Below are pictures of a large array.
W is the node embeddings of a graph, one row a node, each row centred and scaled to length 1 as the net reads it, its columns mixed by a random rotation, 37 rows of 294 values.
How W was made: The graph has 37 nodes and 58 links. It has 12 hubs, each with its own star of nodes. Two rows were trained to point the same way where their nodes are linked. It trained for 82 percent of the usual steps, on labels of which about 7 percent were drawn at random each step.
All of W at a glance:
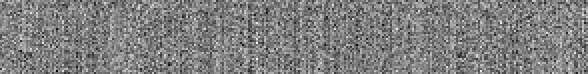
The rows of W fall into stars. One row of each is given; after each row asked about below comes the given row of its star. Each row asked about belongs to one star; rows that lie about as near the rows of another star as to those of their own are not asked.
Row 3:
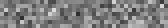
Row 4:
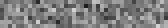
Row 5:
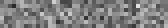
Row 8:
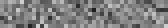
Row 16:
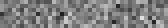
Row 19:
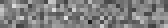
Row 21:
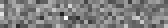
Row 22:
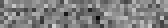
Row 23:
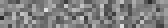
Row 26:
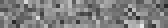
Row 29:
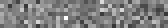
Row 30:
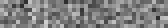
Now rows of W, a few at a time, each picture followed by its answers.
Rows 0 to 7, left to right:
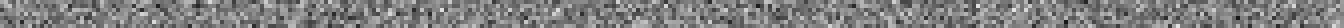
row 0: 26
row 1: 29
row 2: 16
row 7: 3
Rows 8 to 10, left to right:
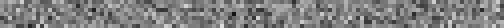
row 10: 4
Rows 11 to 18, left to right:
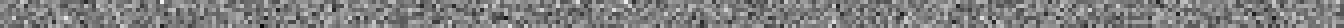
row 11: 29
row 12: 19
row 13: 4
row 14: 23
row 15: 3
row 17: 8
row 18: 22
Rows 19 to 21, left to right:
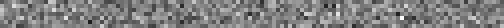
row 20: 26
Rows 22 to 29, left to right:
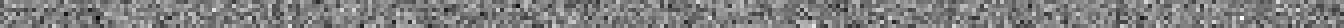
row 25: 5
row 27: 21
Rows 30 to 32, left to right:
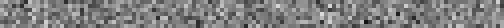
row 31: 8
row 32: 21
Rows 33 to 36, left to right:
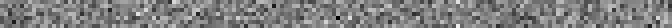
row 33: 30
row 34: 22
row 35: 23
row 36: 16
